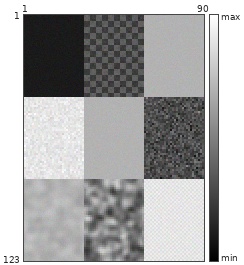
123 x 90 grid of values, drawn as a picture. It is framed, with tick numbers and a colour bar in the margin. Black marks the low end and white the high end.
It is made of 3 by 3 panels. Panel 1,1: very low, flat. Panel 1,2: low, checkered. Panel 1,3: high, flat. Panel 2,1: very high, fine-grained, faint in contrast. Panel 2,2: high, flat. Panel 2,3: low, fine-grained. Panel 3,1: high, blotchy, faint in contrast. Panel 3,2: middling, blotchy, strong in contrast. Panel 3,3: very high, checkered, faint in contrast.
